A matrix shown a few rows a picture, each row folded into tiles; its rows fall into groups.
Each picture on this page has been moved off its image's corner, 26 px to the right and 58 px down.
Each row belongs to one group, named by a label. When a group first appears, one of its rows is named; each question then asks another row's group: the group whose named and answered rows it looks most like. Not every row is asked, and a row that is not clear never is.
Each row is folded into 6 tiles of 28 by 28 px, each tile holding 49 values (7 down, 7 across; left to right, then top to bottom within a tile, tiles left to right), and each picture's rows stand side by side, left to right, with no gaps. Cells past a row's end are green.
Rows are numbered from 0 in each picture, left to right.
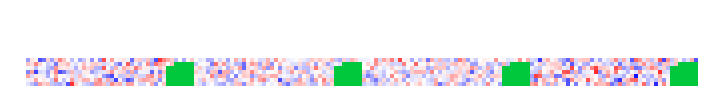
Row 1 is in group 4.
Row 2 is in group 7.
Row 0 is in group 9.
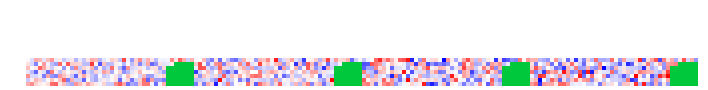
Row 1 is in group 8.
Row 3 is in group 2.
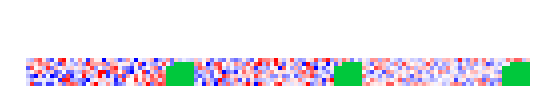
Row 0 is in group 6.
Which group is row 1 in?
8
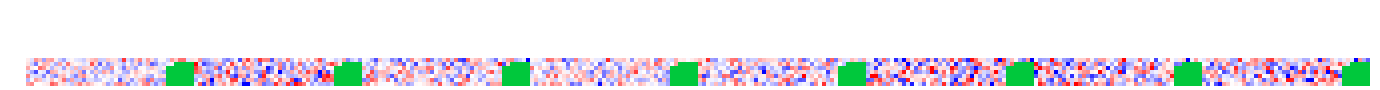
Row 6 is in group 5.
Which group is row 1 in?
2
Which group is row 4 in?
7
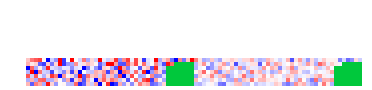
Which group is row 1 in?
4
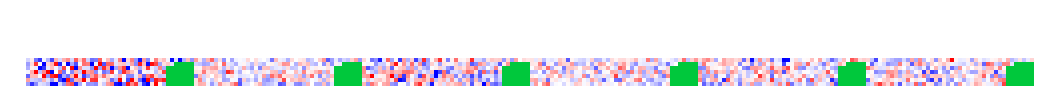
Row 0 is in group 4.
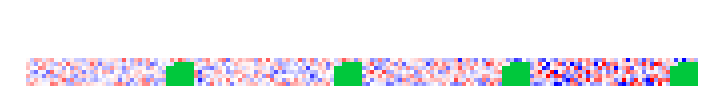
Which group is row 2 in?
4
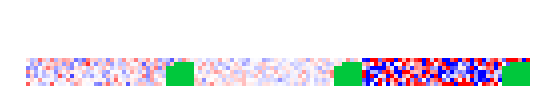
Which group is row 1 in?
2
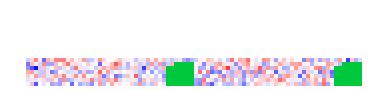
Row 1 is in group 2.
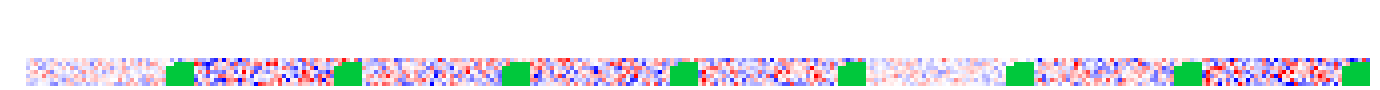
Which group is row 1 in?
8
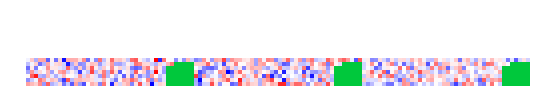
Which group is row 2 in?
4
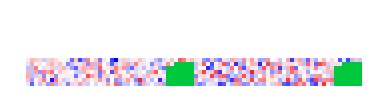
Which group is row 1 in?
4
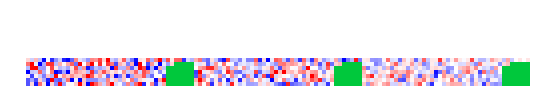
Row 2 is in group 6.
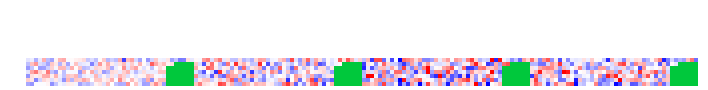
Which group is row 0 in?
4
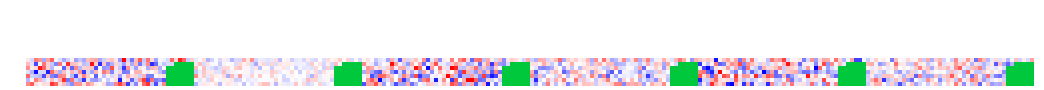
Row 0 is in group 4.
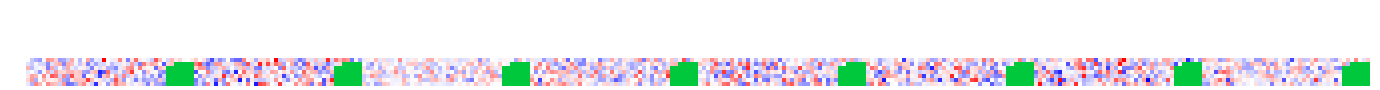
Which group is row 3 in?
2
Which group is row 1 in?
8
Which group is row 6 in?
5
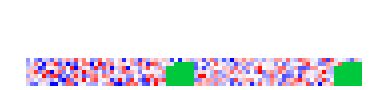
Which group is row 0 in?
4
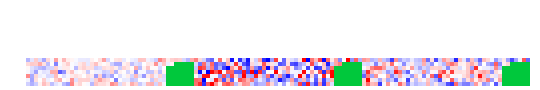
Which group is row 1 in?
2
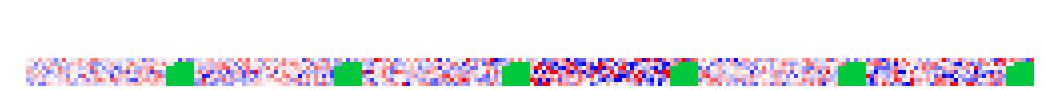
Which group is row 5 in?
9
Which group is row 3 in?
2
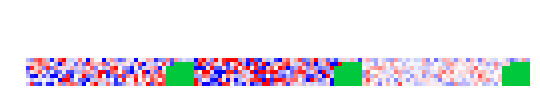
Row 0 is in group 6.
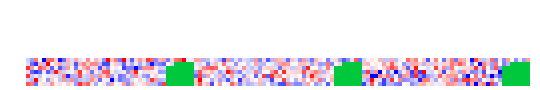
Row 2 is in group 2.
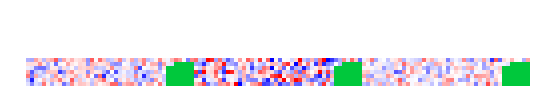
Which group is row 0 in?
9
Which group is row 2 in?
7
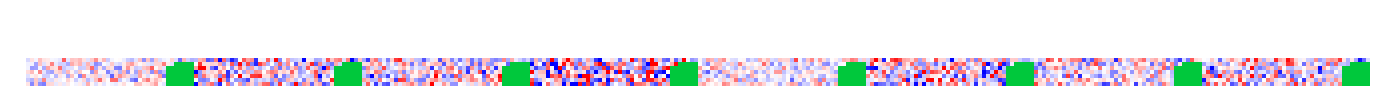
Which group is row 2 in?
6
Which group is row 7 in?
5
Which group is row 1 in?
8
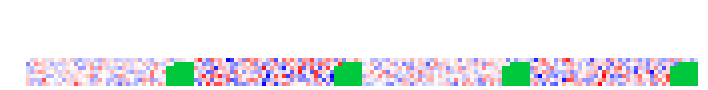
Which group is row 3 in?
6
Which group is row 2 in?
4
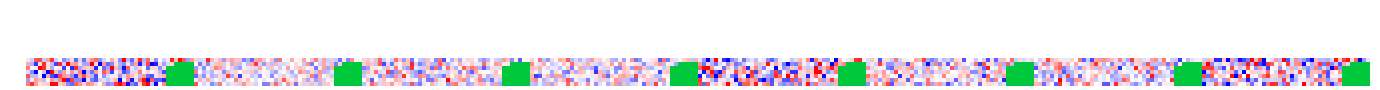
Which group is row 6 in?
8
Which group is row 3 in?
7
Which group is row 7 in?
8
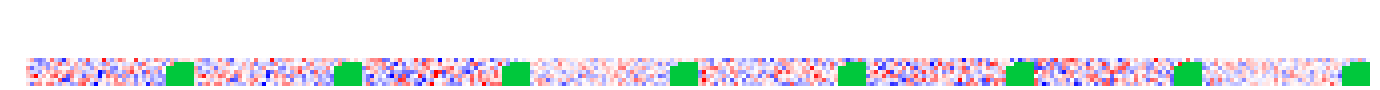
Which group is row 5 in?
4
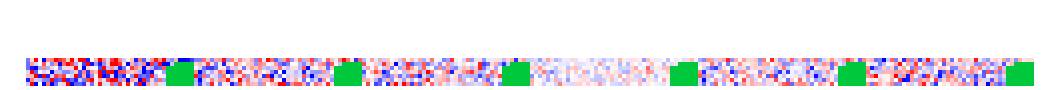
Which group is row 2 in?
5
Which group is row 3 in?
5
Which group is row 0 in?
5
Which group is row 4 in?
9
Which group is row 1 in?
9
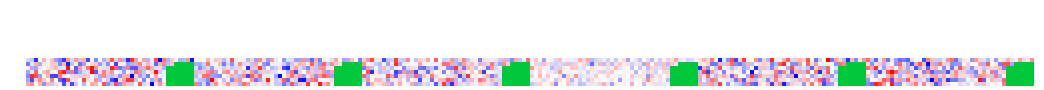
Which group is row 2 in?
7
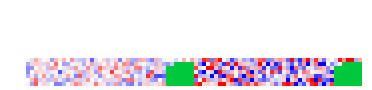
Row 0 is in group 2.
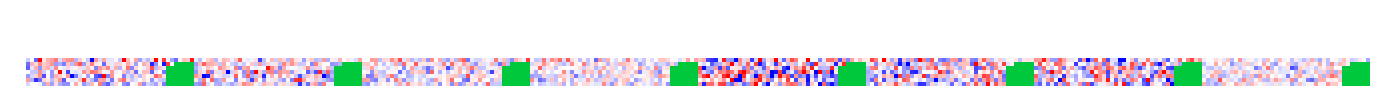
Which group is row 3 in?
7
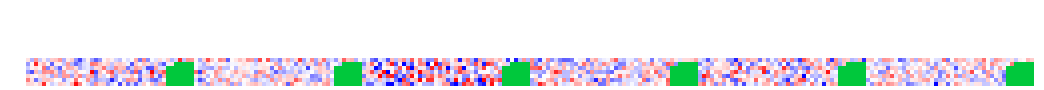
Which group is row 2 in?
4
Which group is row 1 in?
9
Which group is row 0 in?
2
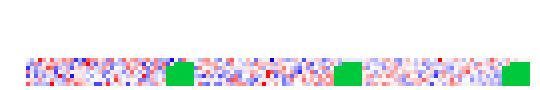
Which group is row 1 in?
6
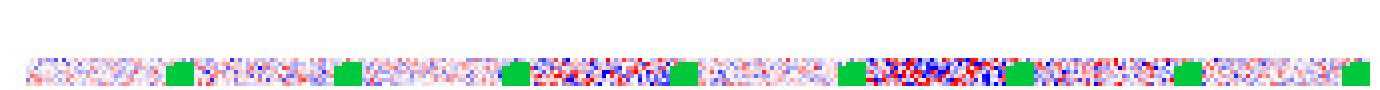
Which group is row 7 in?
8
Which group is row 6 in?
8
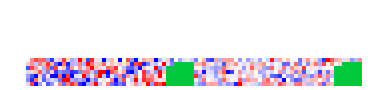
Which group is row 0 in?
6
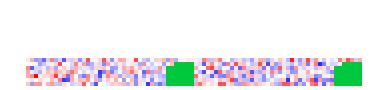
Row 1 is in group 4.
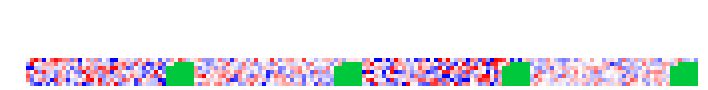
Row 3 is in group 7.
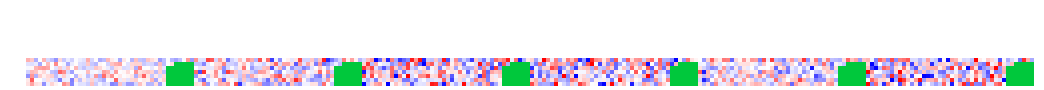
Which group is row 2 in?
8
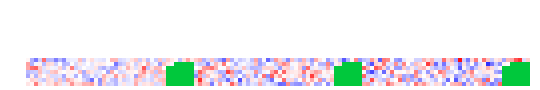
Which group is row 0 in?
5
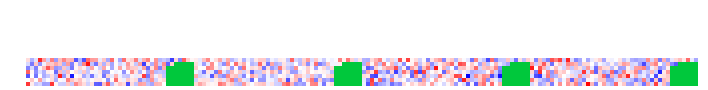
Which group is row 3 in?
7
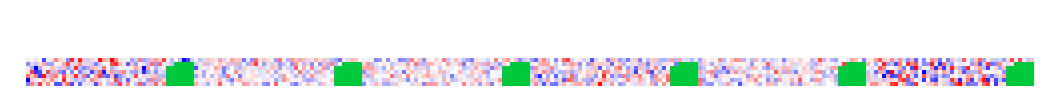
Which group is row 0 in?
5
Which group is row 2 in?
8
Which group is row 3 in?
6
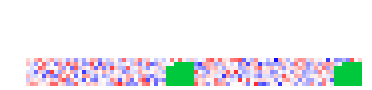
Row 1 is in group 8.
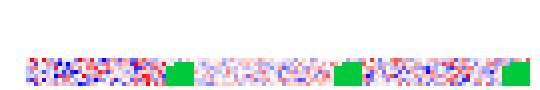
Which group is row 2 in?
7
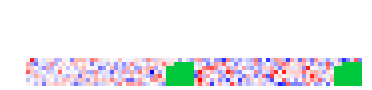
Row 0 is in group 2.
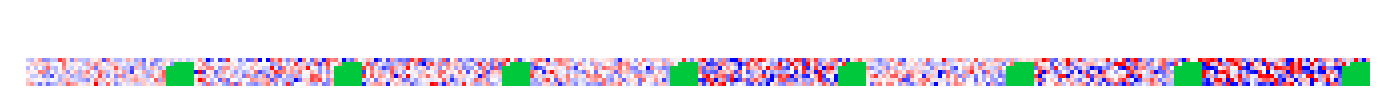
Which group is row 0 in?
6
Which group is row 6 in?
7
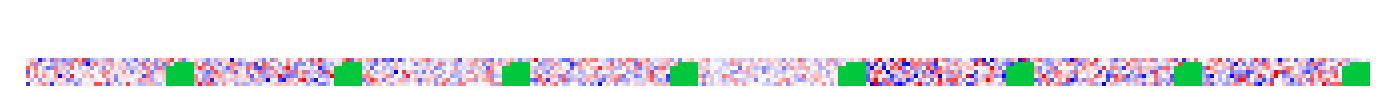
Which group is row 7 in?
6
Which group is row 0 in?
8
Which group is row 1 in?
2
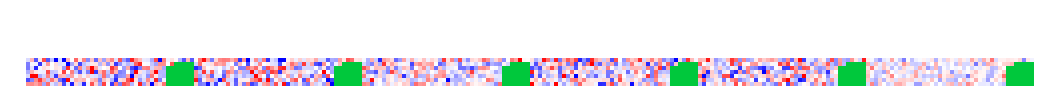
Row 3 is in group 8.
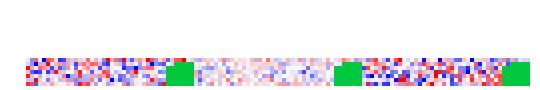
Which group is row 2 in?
6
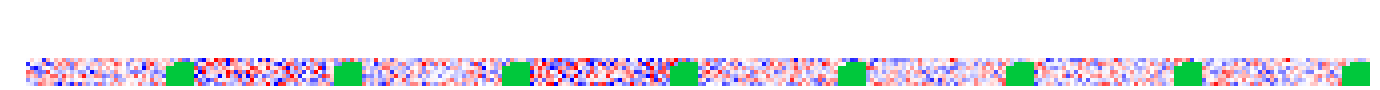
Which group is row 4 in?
4
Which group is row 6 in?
8
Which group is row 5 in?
5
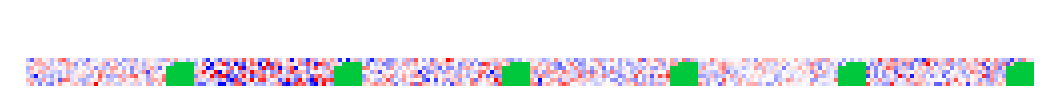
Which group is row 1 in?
4
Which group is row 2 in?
5
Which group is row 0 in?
6
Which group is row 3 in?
2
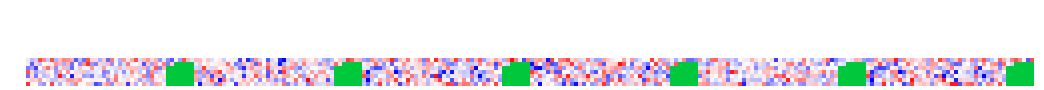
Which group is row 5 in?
9
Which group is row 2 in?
9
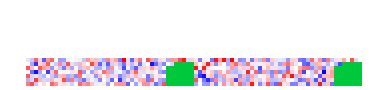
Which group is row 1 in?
7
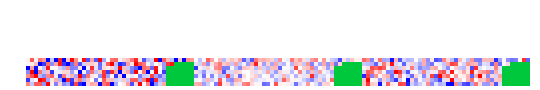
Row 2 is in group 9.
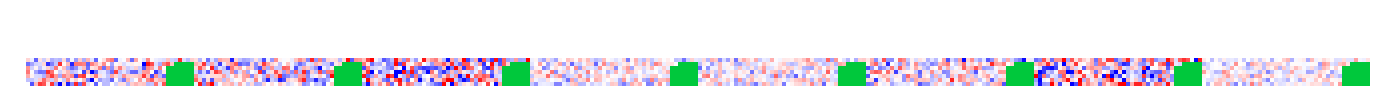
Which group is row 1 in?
2
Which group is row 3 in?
4
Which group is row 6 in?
9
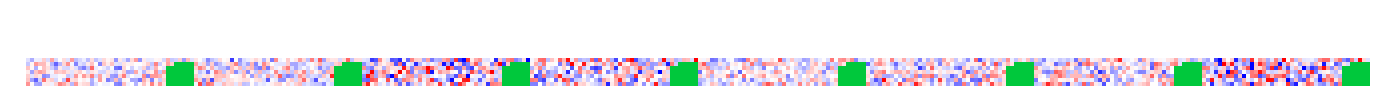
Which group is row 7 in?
4
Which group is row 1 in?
2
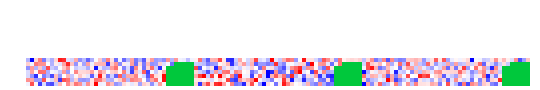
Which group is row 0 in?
6
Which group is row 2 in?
8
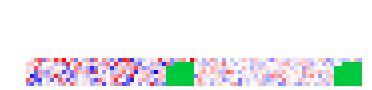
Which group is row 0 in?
7
